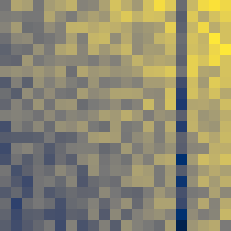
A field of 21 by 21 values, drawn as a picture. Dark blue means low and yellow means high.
Slope: up to the top right. Odd lines: column 17. Average level on the scale: 60%. Ninth with the highest average: top right.
